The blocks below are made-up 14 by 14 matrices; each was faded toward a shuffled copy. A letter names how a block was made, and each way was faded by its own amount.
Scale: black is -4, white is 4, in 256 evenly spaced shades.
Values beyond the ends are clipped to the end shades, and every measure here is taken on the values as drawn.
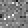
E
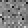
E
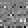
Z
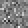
E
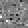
E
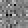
Z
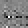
Z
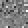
E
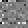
Z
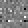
E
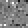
E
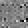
Z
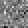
E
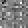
Z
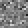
E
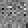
Z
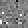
E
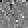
E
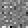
Z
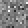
E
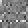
Z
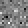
E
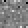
E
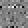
Z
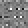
Z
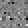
Z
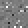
E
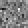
E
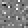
E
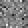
E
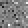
E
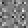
Z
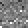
E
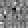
Z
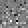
E
